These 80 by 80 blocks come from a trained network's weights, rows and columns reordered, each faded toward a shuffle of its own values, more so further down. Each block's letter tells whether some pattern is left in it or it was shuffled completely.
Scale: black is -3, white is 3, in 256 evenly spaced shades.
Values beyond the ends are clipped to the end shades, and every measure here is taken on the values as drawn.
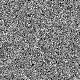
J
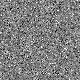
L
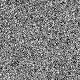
J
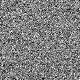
L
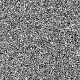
J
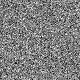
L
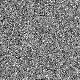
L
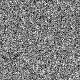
L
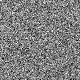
J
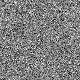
J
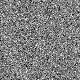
J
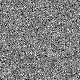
J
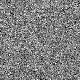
L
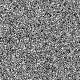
J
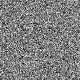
L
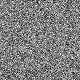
L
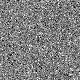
J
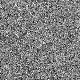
J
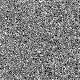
L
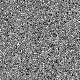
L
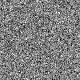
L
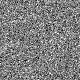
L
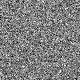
J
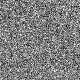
J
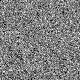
L
